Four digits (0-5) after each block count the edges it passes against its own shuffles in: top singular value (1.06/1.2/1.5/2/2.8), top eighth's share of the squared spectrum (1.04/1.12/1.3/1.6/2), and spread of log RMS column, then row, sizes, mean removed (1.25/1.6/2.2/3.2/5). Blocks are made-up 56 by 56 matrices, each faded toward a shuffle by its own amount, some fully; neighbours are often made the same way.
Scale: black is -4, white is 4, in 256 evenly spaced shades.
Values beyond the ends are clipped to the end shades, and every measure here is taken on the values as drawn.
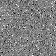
2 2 0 1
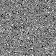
0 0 0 0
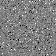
0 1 0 0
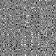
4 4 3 2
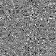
3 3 1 1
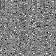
3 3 1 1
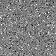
2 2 0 0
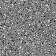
1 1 0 0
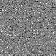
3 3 0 1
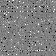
3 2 0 1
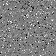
1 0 0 0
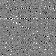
4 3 1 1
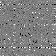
4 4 1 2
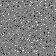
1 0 0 0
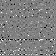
4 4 1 2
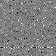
3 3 0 1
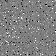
2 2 0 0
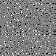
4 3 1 1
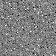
0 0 0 0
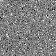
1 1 0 1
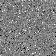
0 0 0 0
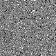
1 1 1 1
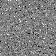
0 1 0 0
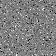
0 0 0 0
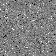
0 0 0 0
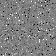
2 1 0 0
